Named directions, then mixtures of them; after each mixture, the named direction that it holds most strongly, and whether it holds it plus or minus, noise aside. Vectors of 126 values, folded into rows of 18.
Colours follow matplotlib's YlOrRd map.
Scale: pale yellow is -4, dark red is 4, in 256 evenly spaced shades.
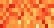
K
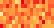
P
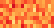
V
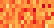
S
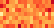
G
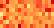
G, plus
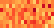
S, plus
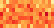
G, minus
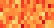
P, plus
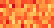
V, plus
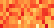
K, plus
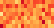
P, plus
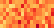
K, minus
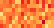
P, plus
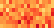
K, minus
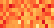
K, plus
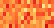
S, minus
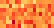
V, minus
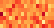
P, minus
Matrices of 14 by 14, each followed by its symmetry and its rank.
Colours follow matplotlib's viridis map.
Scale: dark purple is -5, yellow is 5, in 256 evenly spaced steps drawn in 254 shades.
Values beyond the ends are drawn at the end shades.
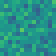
neither, full rank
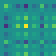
symmetric, rank one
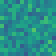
neither, full rank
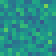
neither, full rank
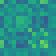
symmetric, rank two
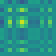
symmetric, rank one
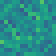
symmetric, full rank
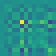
symmetric, rank two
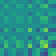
symmetric, rank two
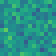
neither, full rank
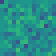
symmetric, full rank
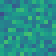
neither, full rank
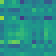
neither, rank two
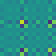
symmetric, rank one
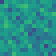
symmetric, full rank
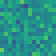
neither, full rank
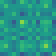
symmetric, rank two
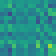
neither, rank two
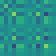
symmetric, rank two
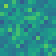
symmetric, full rank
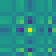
symmetric, rank one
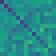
symmetric, full rank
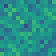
symmetric, full rank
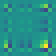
symmetric, rank one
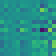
neither, rank two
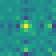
symmetric, rank two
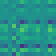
neither, rank two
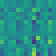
neither, rank two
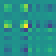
symmetric, rank one
